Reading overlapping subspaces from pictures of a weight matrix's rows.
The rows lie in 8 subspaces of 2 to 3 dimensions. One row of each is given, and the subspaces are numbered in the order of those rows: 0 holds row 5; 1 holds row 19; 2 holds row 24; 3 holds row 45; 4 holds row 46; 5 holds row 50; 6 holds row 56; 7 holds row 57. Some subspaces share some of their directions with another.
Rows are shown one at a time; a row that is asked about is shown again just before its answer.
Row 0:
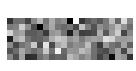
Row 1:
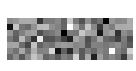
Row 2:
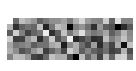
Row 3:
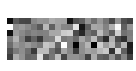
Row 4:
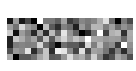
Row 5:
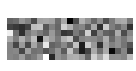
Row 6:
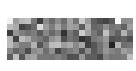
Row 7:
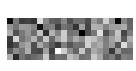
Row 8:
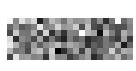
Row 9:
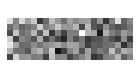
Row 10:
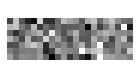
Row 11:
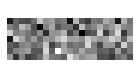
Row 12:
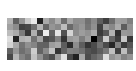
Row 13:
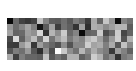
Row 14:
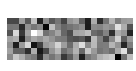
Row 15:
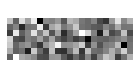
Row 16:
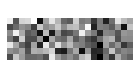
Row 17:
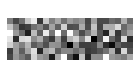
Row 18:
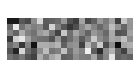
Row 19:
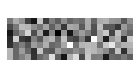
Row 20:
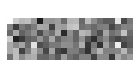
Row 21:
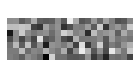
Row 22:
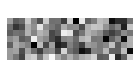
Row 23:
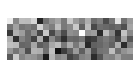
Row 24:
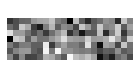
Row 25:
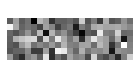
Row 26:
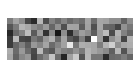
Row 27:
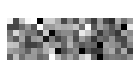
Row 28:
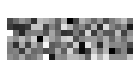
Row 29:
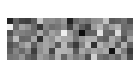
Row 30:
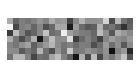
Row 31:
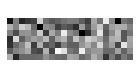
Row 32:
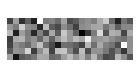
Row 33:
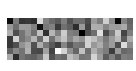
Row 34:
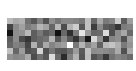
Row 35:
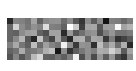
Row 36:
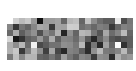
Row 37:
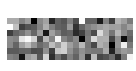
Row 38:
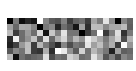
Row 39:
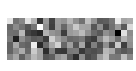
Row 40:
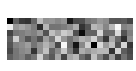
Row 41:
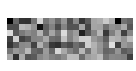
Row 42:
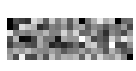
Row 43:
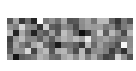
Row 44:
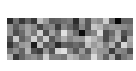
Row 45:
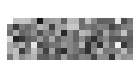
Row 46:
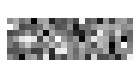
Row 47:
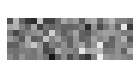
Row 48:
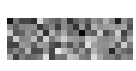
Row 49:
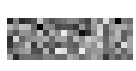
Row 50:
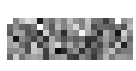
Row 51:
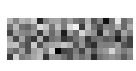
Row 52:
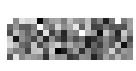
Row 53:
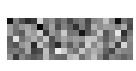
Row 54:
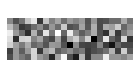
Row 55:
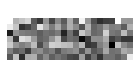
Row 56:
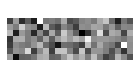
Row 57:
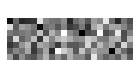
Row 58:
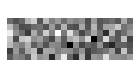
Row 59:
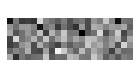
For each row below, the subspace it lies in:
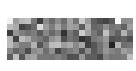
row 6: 4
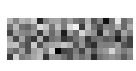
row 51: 7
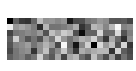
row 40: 7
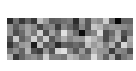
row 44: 2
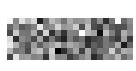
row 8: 5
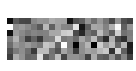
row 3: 7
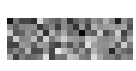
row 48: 0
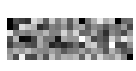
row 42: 4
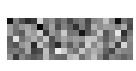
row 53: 5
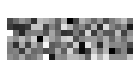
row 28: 0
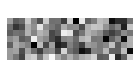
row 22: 2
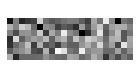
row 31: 0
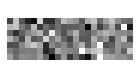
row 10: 2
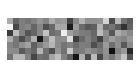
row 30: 7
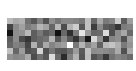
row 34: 1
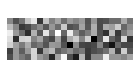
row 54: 1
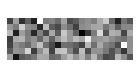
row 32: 6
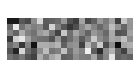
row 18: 3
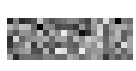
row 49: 0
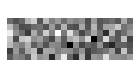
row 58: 1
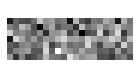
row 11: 2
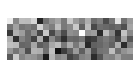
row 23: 0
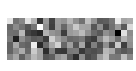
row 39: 5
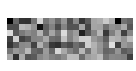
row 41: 4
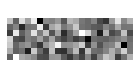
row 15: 6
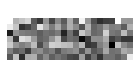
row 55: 4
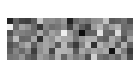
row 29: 7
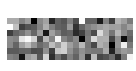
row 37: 4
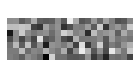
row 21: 0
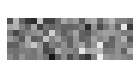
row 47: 2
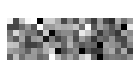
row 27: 2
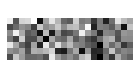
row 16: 2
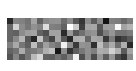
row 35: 7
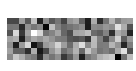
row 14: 6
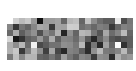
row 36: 3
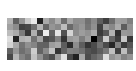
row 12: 1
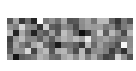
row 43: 6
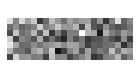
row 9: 5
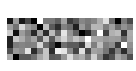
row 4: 6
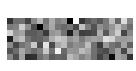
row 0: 2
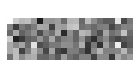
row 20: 3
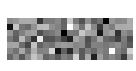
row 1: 7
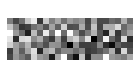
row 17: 1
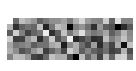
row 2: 7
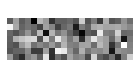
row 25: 4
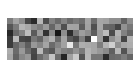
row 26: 1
